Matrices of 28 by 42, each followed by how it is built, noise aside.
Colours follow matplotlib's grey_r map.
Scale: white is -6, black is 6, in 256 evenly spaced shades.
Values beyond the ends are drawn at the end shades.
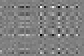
low rank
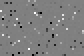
sparse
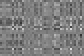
low rank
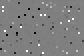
sparse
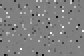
sparse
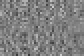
low rank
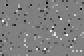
sparse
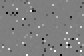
sparse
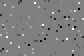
sparse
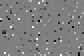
sparse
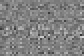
low rank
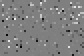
sparse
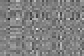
low rank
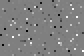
sparse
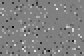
sparse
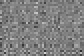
low rank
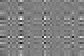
low rank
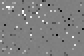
sparse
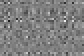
low rank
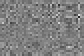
low rank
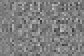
low rank
